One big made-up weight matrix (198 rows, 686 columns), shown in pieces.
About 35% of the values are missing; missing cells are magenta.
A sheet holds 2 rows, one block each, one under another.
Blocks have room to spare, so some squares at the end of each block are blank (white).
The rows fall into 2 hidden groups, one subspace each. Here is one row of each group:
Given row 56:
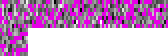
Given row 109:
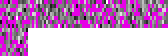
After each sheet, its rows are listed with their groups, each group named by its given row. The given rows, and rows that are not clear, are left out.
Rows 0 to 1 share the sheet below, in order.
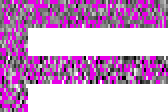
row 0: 109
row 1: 109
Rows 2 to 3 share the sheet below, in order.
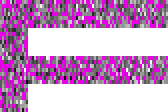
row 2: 109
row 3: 56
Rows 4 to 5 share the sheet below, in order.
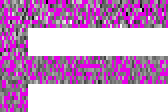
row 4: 56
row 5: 109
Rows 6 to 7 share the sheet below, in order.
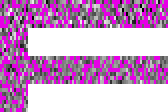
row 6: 56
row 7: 56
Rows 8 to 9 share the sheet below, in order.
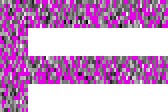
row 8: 56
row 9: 56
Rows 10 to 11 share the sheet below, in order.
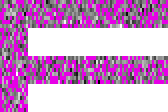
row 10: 56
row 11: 109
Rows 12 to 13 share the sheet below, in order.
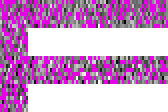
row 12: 109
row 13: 109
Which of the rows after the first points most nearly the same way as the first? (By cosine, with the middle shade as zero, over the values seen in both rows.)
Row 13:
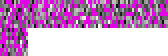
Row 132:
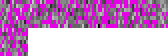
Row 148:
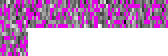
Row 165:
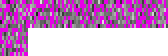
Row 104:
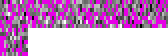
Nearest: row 148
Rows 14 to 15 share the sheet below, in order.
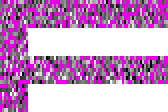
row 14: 109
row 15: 56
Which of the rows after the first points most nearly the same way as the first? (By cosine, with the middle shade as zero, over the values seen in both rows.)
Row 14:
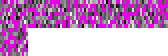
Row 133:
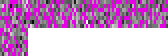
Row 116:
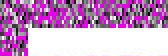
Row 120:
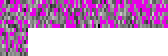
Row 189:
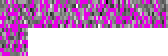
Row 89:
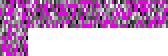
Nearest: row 189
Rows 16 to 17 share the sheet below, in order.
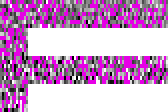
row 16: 56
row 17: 56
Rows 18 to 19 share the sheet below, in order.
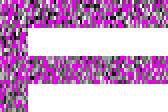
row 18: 56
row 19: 56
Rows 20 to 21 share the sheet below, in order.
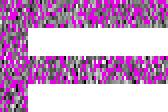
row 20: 109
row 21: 109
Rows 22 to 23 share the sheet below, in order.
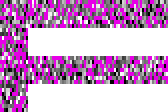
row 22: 56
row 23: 56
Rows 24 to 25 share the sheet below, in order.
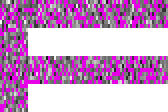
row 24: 109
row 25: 56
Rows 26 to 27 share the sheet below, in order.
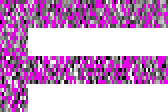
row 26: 109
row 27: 109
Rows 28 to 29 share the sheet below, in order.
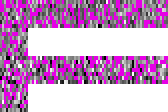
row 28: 109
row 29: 109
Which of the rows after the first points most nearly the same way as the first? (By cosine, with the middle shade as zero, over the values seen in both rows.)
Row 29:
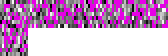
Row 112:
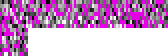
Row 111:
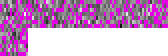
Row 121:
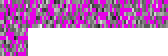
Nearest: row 112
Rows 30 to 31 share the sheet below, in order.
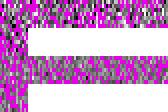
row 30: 109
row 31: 56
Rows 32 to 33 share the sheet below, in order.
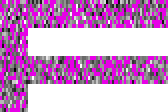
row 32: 109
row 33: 56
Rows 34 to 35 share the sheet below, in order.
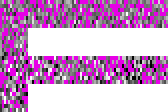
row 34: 56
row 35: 56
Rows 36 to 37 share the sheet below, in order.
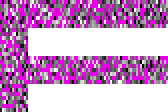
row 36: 56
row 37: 56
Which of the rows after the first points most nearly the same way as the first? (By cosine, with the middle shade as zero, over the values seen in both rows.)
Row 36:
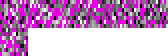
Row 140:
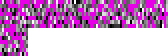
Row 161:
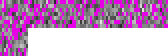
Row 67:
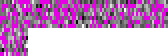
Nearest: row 67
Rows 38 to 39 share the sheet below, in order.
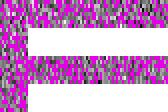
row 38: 56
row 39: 109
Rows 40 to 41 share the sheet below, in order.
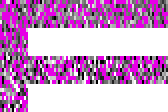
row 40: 109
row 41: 109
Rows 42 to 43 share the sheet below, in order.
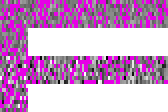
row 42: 109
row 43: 109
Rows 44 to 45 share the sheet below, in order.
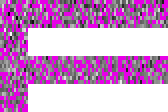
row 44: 56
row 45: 56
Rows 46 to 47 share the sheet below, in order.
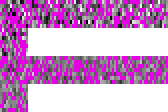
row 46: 56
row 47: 56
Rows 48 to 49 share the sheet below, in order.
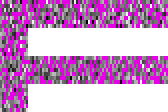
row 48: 56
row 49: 56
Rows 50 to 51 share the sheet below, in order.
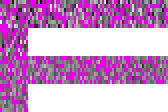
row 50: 109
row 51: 56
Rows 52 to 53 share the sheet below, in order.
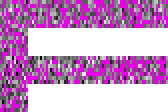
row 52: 56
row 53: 109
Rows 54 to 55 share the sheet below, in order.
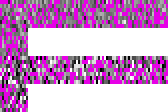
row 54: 109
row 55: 109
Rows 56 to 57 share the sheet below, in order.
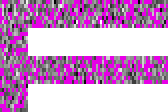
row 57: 109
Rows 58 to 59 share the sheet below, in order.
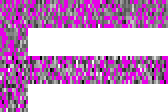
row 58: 109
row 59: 109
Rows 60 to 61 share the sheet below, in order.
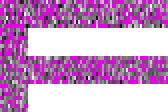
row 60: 56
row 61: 56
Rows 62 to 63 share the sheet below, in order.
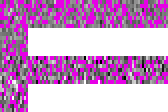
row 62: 56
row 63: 109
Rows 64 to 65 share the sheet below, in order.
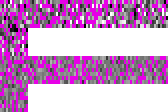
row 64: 109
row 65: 109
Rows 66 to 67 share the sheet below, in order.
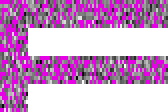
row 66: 56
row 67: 109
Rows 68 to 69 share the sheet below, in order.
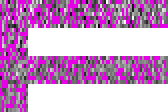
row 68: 109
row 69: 109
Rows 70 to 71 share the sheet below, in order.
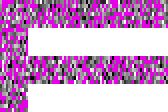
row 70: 109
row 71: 56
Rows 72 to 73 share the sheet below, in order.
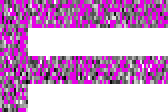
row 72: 56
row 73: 56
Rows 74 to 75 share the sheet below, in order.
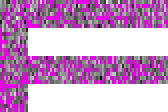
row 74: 109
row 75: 56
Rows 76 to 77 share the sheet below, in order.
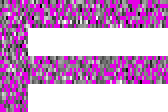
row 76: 56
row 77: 56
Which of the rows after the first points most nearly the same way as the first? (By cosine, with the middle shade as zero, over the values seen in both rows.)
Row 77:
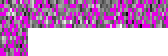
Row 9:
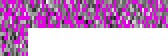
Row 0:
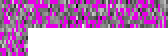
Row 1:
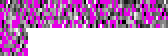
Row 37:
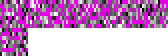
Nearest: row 37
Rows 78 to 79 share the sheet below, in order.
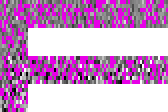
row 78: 109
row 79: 56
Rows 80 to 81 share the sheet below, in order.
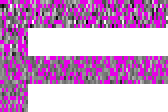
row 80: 56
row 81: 56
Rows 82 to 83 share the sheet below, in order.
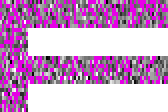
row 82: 109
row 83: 56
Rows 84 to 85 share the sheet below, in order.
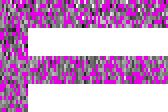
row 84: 109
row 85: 109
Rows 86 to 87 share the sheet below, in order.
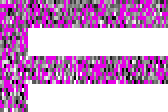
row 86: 56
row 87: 56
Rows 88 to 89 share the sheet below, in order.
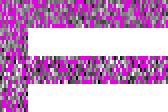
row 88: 109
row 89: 109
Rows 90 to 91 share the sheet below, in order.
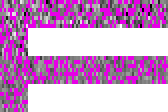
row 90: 56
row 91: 109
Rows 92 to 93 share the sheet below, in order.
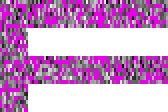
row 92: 109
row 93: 56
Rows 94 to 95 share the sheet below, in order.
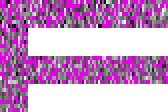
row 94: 109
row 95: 109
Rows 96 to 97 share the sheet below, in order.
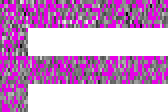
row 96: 56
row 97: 109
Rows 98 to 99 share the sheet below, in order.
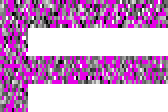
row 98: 56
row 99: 56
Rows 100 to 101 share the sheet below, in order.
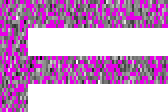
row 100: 109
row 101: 109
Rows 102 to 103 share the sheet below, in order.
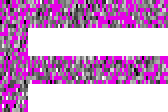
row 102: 109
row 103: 109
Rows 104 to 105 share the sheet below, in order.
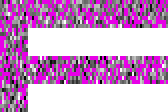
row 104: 56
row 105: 109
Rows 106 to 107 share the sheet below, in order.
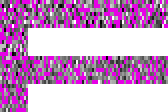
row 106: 56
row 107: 109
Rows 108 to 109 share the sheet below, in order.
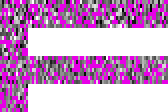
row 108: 56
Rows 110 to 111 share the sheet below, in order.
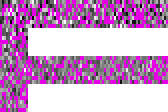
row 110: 56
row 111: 56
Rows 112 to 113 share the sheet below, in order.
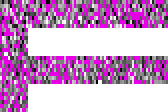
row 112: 56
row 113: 109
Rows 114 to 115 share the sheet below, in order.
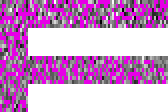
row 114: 56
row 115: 109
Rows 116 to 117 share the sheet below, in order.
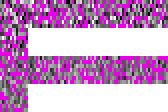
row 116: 56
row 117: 109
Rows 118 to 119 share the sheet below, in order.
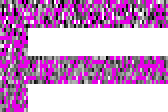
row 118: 56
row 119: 109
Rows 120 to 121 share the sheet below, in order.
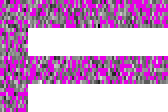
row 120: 109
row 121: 56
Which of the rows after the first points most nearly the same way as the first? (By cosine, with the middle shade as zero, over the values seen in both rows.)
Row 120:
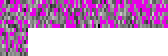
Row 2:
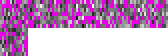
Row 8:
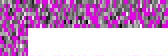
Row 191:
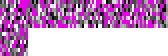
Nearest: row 8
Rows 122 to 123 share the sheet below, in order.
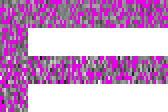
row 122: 56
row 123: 109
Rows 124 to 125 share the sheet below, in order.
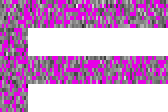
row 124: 109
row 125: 109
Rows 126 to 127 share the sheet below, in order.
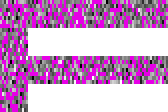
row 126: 109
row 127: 56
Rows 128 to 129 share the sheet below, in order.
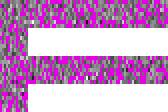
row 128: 56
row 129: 56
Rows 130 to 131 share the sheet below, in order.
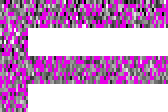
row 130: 109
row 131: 56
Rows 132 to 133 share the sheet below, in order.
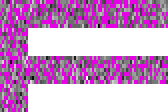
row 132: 109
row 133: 56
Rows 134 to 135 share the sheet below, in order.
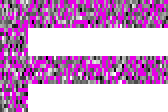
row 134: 56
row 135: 56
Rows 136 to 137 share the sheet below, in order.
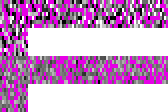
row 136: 56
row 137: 109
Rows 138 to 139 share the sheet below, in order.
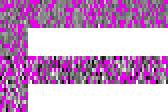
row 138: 109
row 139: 109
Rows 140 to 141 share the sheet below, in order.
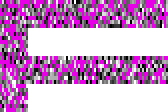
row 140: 56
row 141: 109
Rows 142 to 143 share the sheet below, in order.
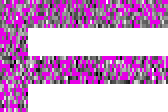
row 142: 109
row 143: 109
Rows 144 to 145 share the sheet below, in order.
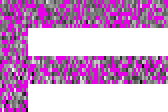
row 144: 56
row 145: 56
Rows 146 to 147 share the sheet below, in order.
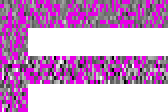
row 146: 56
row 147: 56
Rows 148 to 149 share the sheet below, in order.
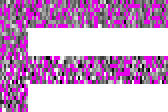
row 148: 109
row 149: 56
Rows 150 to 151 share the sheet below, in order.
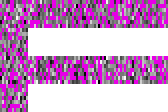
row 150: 109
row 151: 109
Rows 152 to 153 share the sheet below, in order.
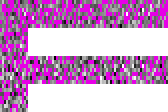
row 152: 56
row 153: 56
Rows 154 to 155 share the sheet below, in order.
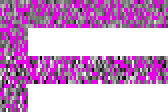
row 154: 56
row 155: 109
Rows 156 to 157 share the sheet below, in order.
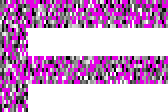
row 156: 109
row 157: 56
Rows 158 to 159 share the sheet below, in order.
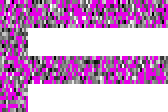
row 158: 109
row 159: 56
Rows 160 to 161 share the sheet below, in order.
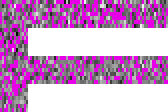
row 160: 109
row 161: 56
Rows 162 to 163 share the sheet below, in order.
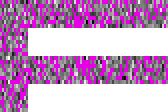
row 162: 56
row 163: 109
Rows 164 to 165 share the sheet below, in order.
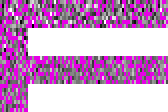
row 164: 56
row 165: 109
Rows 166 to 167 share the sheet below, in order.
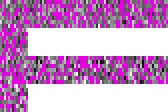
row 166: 109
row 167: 109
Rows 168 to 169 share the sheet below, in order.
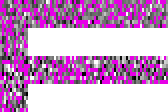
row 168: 56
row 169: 56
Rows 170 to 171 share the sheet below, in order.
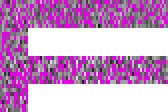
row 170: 109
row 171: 109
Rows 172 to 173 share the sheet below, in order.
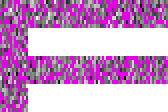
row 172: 56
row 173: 109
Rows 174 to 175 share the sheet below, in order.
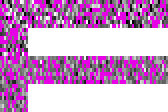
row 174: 56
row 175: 109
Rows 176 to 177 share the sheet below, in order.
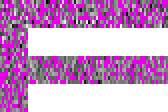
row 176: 56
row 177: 109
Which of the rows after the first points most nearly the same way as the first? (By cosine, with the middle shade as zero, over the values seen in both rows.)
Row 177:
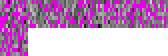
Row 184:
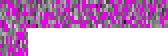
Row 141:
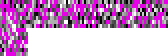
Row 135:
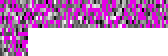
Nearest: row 135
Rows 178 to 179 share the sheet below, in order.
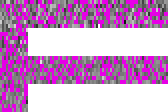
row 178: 109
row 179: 109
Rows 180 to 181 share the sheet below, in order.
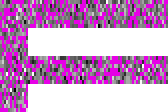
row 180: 109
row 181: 56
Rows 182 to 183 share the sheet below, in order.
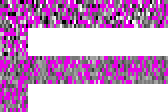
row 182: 56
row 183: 109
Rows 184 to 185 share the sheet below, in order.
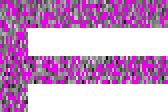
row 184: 109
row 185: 109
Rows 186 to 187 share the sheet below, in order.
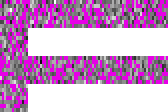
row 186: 56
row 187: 109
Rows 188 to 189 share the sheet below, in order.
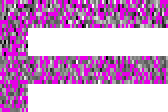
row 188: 109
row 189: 109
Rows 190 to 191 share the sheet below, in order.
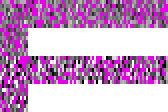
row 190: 109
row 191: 109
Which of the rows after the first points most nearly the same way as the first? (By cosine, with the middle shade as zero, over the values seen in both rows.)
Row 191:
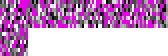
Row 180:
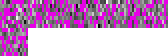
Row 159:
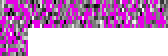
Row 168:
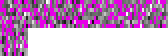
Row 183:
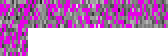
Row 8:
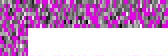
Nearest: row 183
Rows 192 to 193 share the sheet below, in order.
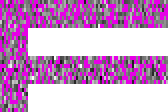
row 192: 109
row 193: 56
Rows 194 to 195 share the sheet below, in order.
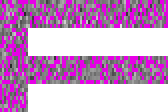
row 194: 56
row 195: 56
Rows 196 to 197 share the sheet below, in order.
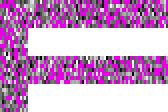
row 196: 109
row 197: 109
